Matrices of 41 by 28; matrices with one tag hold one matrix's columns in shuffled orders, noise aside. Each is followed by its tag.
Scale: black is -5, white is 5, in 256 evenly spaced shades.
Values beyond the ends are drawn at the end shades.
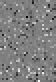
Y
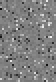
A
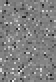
Y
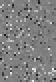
Y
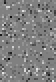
Y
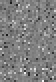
Y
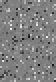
A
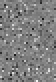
Y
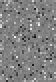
A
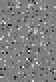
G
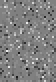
G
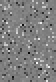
G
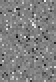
A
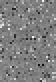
A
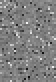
G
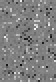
A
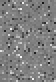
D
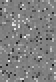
A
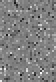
Y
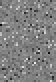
G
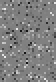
D
